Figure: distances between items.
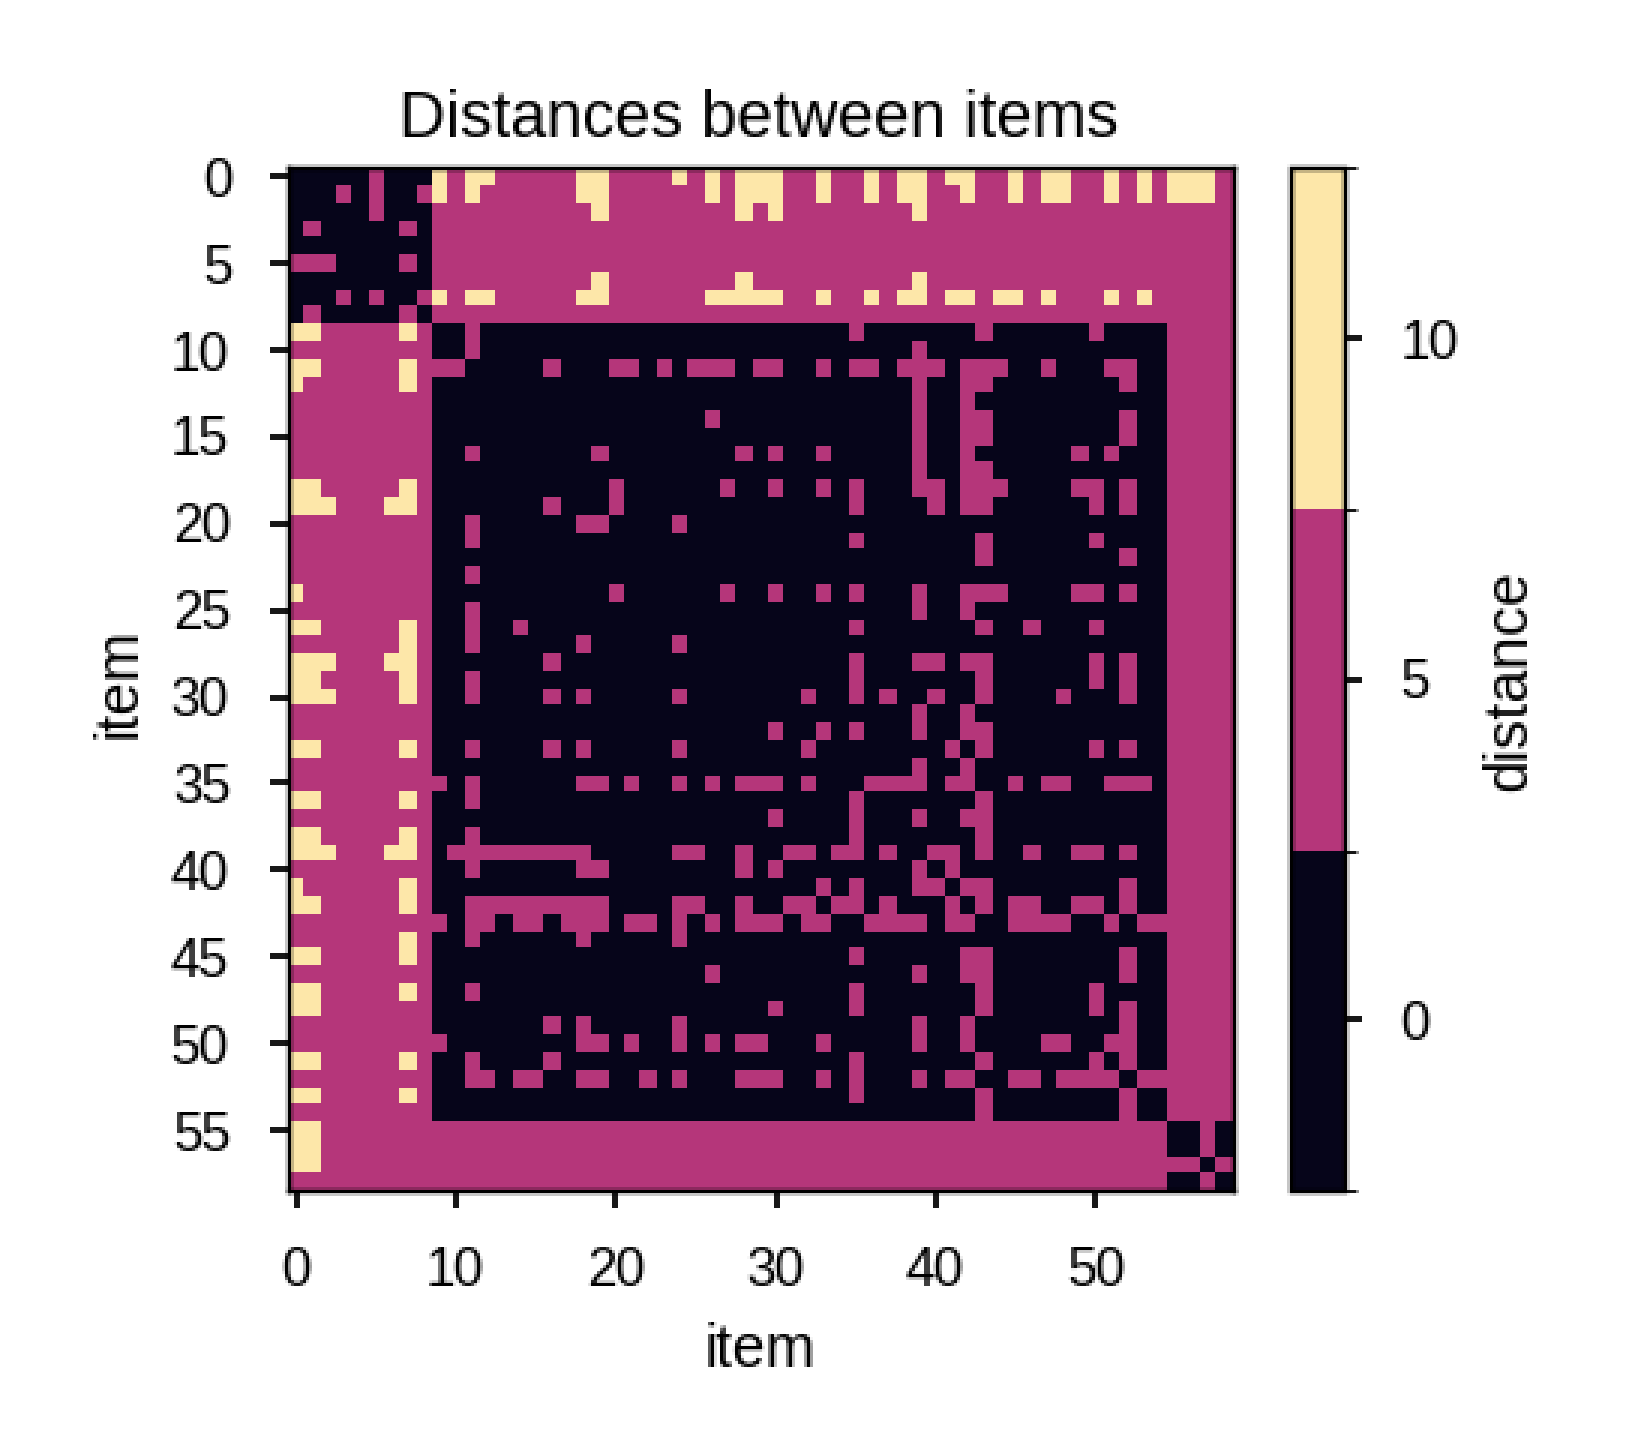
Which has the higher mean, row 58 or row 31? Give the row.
58
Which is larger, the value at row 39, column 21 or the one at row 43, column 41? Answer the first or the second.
the second
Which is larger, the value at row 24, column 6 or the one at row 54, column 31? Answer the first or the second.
the first
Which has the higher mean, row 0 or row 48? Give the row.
0
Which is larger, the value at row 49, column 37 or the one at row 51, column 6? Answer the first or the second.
the second
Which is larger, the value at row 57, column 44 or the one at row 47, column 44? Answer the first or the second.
the first
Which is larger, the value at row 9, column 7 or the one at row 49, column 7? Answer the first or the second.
the first
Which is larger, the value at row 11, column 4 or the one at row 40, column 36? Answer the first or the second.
the first
